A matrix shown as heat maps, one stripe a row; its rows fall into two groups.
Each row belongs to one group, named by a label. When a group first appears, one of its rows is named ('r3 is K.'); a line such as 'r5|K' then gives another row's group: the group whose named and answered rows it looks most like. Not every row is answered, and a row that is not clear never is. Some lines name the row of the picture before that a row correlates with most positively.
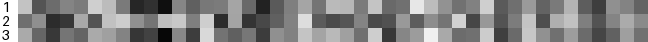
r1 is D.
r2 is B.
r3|D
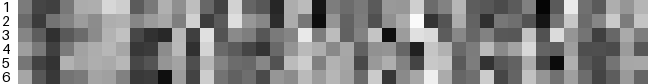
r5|D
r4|D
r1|B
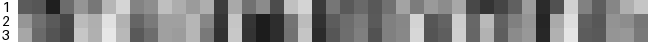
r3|B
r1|B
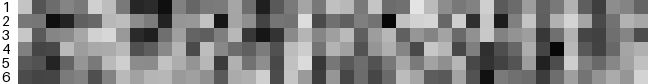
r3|D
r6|B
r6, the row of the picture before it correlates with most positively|1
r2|B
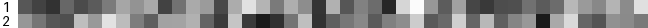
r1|B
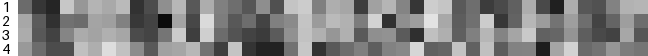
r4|B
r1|D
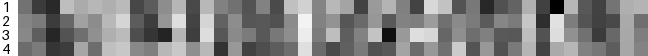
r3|D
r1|D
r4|B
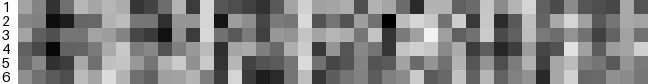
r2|B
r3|D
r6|B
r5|B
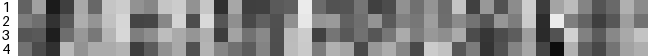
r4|D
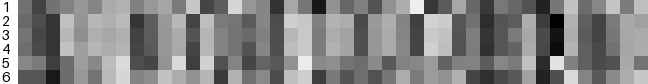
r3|D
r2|D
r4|D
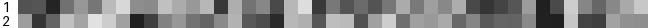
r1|B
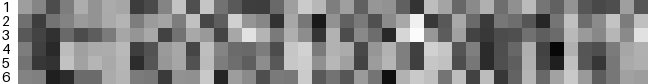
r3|B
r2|B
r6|B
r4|D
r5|D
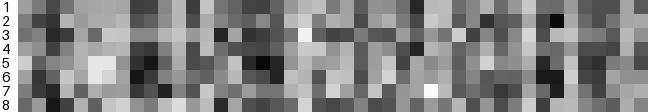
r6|D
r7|D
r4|D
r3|B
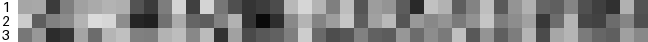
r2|D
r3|B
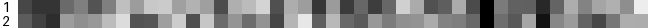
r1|B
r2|D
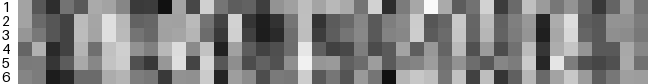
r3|B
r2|B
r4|B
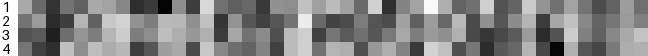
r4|D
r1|D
